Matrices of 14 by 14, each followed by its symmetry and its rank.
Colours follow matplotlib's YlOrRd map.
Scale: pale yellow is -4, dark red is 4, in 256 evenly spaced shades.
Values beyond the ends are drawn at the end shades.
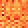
neither, rank three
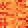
neither, rank three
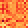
neither, rank three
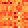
neither, rank three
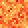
symmetric, full rank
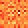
neither, rank three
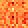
neither, rank three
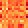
neither, rank three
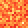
symmetric, full rank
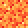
symmetric, full rank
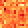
neither, rank three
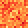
symmetric, full rank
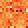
neither, rank three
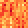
neither, rank three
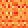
neither, rank three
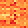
neither, rank three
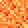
symmetric, full rank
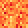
neither, rank three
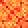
symmetric, full rank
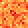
symmetric, full rank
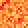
symmetric, full rank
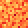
symmetric, full rank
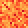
symmetric, full rank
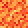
symmetric, full rank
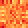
neither, rank three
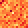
symmetric, full rank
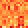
neither, rank three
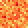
symmetric, full rank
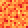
symmetric, full rank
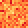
symmetric, full rank
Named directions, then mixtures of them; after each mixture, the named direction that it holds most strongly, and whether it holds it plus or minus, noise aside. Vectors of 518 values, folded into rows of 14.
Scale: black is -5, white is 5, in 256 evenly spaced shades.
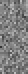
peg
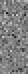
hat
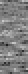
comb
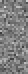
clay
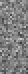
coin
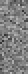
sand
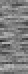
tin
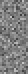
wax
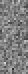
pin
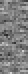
comb, minus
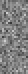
hat, minus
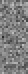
peg, plus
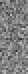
coin, minus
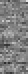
comb, plus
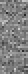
hat, plus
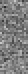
sand, minus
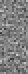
clay, plus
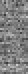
tin, plus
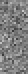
sand, minus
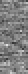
comb, minus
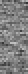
comb, plus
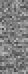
wax, minus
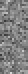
sand, plus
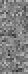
hat, plus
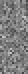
peg, minus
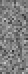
pin, plus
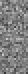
coin, plus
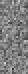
pin, plus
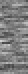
tin, minus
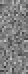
pin, plus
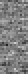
comb, plus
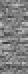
tin, minus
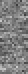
tin, plus
